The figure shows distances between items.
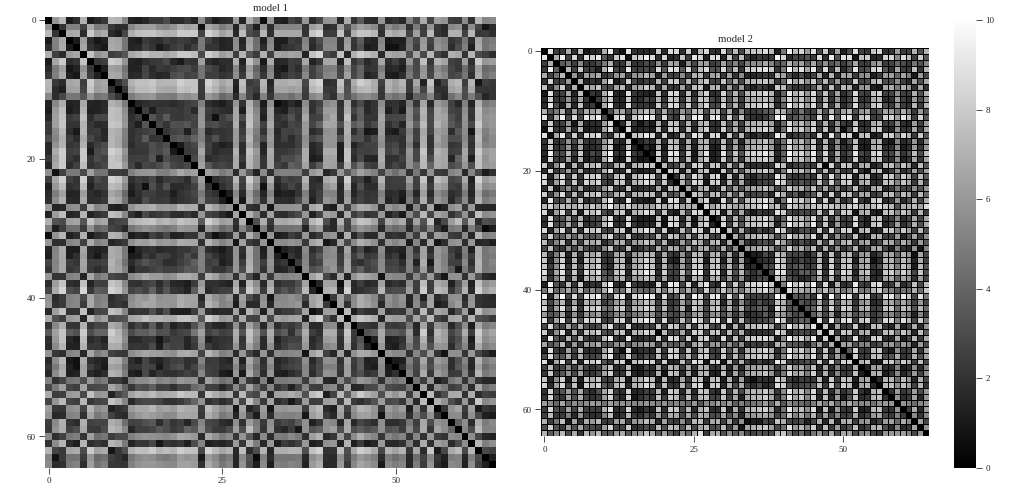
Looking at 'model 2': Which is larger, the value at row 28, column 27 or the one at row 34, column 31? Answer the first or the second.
the first
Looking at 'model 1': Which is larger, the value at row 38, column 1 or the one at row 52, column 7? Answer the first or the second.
the first
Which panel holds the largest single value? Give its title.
model 2
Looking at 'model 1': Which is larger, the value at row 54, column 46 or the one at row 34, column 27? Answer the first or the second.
the first
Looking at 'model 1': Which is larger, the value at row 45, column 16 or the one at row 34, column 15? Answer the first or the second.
the first
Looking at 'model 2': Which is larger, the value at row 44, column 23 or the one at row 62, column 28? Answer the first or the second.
the second
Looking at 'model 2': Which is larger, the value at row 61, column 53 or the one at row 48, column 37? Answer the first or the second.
the second
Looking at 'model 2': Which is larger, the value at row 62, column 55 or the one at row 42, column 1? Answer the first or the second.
the second
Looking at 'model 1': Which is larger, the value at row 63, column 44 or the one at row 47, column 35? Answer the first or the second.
the first
